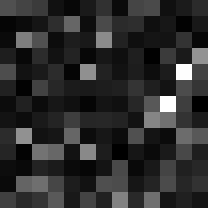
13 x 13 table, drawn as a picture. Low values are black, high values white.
Roughest part: middle right. Ninth with the highest average: middle right. Stripes: none. Slope: none. Mirror symmetry: none. Average level on the scale: 20%. Histogram: skewed, a long tail of high values.
